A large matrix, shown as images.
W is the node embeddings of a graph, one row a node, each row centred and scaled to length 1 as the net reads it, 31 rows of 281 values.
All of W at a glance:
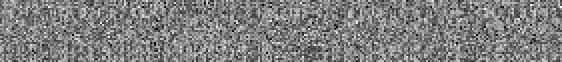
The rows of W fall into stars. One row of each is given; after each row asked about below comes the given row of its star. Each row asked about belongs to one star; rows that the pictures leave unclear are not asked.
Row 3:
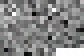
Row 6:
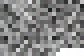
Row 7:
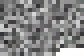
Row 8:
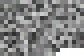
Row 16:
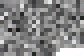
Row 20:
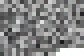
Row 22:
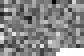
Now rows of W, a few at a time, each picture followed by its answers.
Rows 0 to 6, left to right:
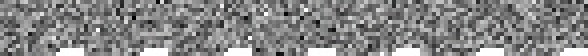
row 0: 8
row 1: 3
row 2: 6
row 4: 7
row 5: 6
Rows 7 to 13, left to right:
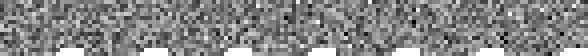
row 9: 16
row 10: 16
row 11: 16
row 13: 22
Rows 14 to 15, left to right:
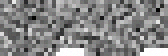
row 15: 6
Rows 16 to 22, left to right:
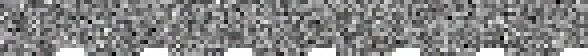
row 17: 3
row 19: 3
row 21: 8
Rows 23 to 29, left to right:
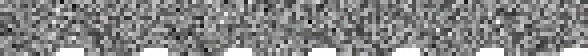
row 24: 20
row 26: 7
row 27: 16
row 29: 20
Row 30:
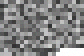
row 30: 22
